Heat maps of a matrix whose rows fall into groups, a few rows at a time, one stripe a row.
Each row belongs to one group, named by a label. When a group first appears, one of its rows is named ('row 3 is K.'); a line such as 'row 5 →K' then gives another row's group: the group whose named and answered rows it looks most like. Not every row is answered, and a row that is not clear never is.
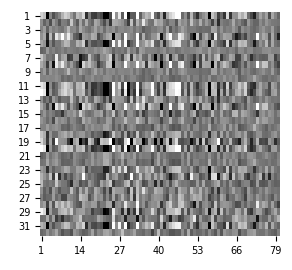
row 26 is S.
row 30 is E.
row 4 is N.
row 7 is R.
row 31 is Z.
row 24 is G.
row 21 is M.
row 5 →Z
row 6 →M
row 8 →N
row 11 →Z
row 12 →Z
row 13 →S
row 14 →N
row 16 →N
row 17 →M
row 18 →Z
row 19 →R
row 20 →Z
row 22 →M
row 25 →R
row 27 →S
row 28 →N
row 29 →Z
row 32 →M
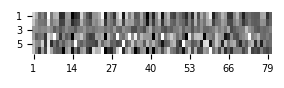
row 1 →R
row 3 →M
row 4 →N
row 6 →R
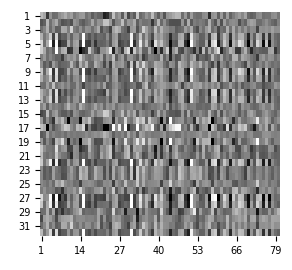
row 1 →Z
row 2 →M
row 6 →R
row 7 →E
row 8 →S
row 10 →G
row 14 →E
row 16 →N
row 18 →M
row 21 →R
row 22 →G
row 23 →S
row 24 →S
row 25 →N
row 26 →E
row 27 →G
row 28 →G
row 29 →E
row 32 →G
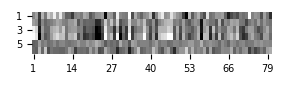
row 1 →N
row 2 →Z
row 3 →Z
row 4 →Z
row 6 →E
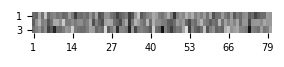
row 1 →E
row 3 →E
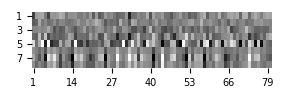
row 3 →M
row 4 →E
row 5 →G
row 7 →N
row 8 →N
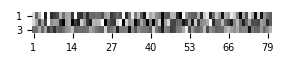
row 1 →G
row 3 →E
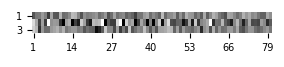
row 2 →R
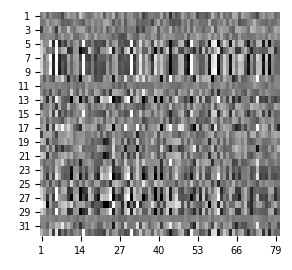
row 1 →E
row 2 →M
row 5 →G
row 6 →R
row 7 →G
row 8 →G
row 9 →G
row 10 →N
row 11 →M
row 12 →S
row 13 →R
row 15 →G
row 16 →E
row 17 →N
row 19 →Z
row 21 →Z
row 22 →N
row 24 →R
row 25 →S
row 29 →R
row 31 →N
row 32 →G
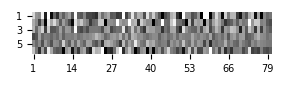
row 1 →G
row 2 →N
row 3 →G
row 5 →S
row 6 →R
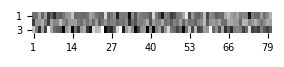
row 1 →E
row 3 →R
